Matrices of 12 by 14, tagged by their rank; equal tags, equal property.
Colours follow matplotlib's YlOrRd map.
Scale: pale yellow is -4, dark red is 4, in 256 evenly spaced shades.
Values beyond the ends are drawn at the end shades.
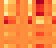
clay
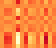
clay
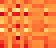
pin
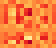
pin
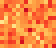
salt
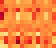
pin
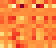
pin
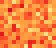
salt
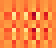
clay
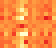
pin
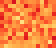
salt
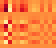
clay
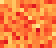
salt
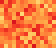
salt
